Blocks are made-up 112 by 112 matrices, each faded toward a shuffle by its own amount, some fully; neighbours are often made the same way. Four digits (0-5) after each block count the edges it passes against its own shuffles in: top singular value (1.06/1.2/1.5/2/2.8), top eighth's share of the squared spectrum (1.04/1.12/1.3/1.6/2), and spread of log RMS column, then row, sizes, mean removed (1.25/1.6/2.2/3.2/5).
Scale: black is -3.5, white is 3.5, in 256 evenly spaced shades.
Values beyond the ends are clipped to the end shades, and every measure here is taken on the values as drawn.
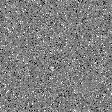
3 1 1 0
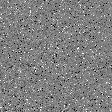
0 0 0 0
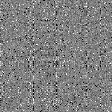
4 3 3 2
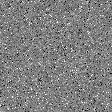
0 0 0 0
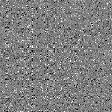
4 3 2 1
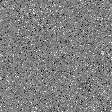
0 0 0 0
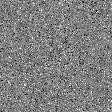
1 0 0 0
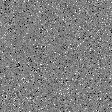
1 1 1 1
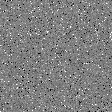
0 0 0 0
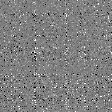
2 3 3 3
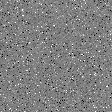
0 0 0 0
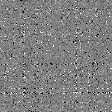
2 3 2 3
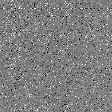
2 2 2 2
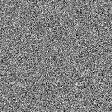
3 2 1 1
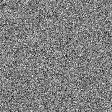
1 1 0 0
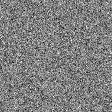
2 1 0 0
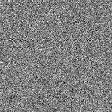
3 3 1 1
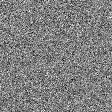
1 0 0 0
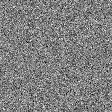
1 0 0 0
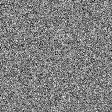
2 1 0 0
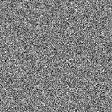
3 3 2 1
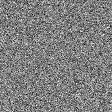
2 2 0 0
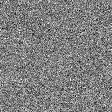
2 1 0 0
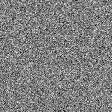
2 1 0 0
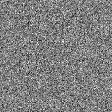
3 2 1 1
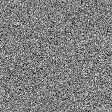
1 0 0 0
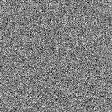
3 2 0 1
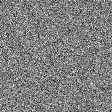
2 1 0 0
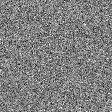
1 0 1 0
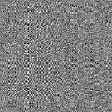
5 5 3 3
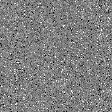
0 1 2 0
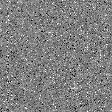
1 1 2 0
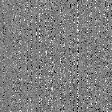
2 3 4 0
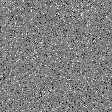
0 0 0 0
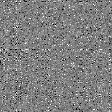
4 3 2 2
